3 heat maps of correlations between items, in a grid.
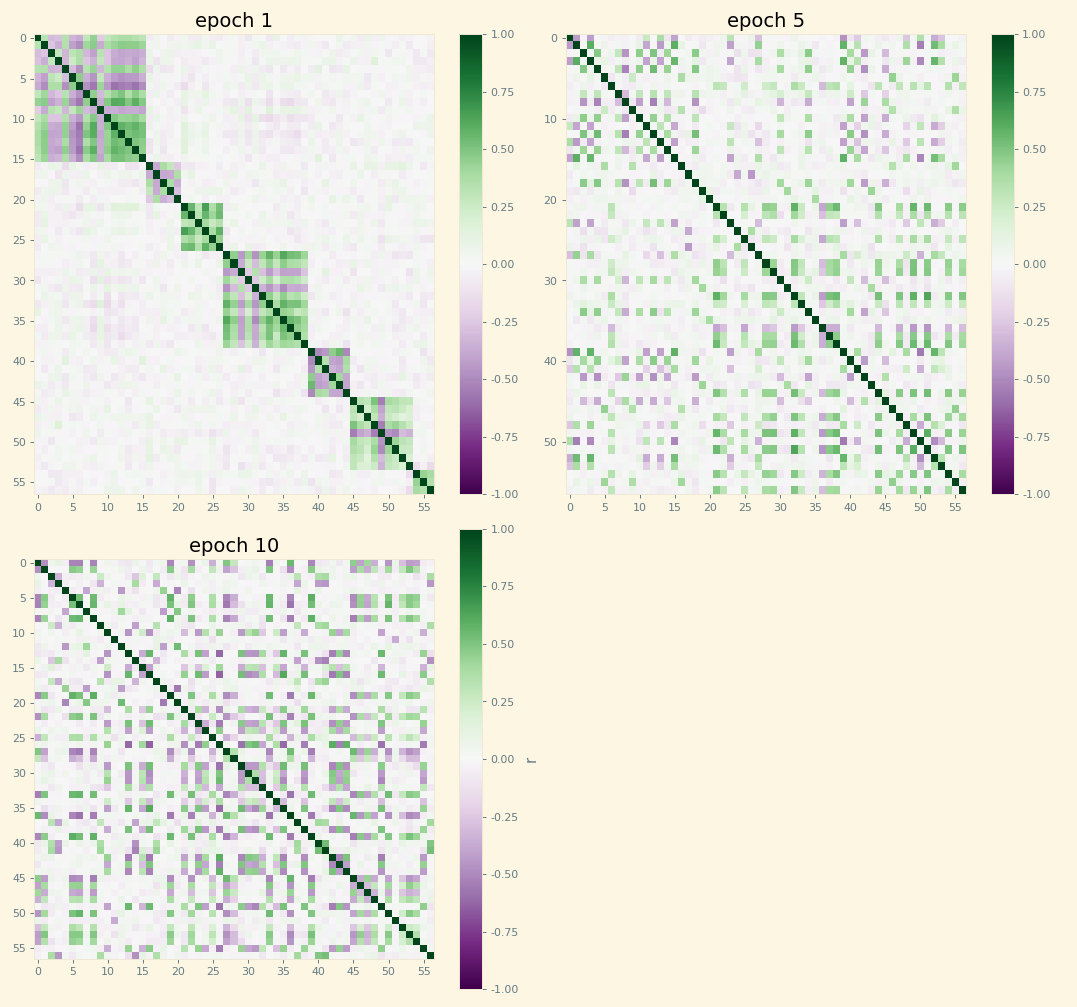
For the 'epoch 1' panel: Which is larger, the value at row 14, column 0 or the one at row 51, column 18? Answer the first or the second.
the first
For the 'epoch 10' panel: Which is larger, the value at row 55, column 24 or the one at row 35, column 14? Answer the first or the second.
the second
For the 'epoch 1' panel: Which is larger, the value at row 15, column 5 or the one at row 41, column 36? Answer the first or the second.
the second
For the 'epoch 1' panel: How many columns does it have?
57
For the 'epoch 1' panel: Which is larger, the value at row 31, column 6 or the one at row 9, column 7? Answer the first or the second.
the first
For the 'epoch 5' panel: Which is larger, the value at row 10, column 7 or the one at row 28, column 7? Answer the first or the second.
the first
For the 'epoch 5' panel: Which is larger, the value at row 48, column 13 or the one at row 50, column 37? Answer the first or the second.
the second
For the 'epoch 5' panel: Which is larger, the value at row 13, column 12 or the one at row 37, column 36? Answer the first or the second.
the first
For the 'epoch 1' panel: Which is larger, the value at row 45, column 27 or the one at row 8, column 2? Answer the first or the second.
the first
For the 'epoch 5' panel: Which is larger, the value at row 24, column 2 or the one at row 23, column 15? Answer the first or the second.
the first
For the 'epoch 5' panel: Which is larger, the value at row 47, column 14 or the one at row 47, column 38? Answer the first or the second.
the second
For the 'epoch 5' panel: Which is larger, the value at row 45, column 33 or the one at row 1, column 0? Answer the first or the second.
the first
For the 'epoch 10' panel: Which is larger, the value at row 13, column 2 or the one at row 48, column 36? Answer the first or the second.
the first
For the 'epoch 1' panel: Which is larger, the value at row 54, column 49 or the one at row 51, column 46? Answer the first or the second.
the second
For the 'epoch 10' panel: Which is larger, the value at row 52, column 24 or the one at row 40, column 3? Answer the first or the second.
the first
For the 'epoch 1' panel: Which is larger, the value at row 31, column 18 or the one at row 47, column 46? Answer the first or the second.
the second
